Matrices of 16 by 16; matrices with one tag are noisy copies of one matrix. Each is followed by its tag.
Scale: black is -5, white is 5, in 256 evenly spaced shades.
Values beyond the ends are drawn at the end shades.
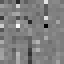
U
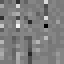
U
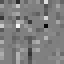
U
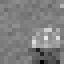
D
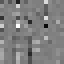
U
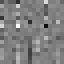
U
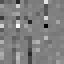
U
